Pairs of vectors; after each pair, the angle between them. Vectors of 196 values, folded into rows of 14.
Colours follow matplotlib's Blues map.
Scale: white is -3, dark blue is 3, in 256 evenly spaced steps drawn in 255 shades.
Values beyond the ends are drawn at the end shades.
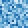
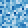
partly aligned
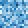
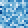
nearly opposite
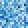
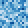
nearly opposite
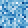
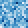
nearly opposite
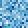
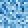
partly opposed
